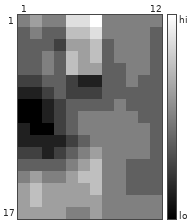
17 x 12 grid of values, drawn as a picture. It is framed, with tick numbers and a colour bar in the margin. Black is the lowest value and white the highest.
The top middle is the roughest part. An odd patch, higher than its surroundings, sits in the top middle. The middle left is the ninth with the lowest average. There are no regular stripes. The field is mottled with small blotches. The right part is calmer, past a seam about 60% of the way across.
